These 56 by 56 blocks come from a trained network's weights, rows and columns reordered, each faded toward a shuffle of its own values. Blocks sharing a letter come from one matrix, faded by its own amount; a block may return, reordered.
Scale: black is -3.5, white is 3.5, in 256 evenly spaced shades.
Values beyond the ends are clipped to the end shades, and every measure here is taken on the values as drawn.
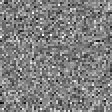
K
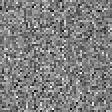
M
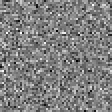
K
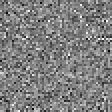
K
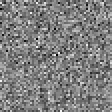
K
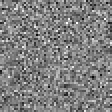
K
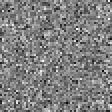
M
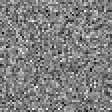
K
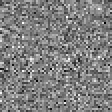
M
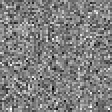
M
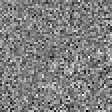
K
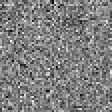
M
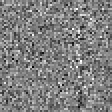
M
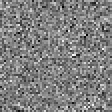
K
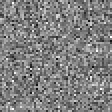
M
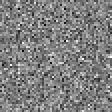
K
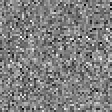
M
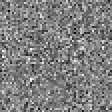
M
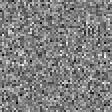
K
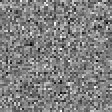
M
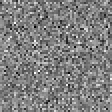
K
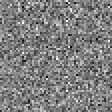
M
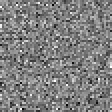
M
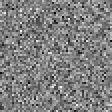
K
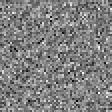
K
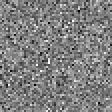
K
